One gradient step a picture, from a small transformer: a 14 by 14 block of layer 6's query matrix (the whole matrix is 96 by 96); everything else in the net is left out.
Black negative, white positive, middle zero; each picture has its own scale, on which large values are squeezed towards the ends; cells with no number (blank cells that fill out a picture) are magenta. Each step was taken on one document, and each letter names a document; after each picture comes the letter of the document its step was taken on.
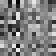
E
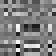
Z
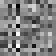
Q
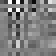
E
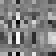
E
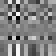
Q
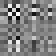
Q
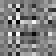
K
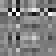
Q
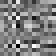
Z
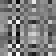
K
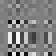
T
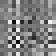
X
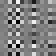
K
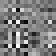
X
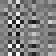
E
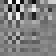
E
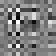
K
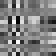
K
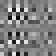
T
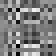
Z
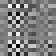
T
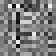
X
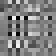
T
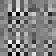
T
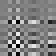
K
